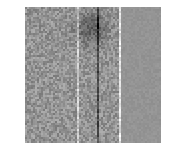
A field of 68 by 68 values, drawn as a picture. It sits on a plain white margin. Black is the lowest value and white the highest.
Seam: vertical, 70% of the way across, the right part calmer. Dips: one, in the top middle. Slope: none. Odd lines: columns 27, 37 and 48.
